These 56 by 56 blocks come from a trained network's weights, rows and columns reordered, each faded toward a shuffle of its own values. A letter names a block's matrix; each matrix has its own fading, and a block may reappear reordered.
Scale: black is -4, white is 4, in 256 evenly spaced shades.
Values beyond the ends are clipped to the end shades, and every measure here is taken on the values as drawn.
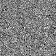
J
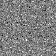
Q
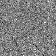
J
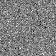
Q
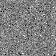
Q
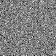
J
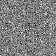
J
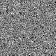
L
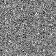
J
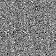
J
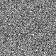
L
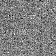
J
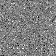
Q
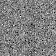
Q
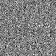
J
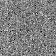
J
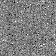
Q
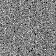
Q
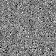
Q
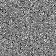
Q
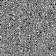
Q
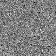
L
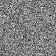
L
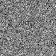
L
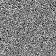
L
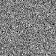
L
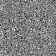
J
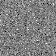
Q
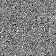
Q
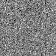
J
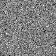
J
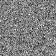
L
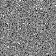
J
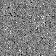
Q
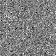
J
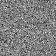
L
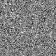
L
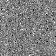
Q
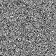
L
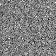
J
